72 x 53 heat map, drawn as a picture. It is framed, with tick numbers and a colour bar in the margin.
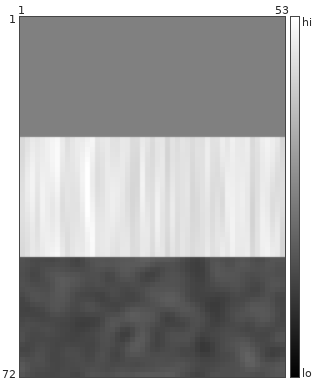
The table splits into 3 rows of 1 panel. Panel 1,1: middling, flat. Panel 2,1: very high, streaked downward, faint in contrast. Panel 3,1: low, blotchy, faint in contrast.
